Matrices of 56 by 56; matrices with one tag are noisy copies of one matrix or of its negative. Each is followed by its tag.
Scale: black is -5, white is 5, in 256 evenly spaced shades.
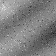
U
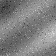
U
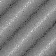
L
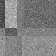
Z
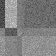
Z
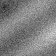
U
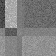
Z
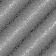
L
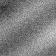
U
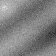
U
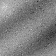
U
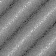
L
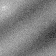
U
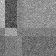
Z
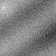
U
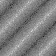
L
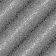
L
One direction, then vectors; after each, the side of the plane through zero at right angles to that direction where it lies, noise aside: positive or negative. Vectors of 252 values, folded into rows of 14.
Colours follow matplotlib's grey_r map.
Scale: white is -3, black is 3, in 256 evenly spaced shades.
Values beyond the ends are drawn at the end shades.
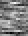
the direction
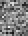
positive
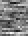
negative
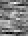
positive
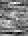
positive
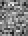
positive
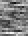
negative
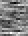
negative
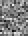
negative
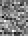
positive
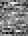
positive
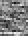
negative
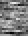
positive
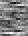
negative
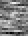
positive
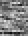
positive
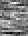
positive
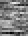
positive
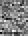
positive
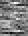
positive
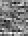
negative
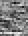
negative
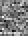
negative
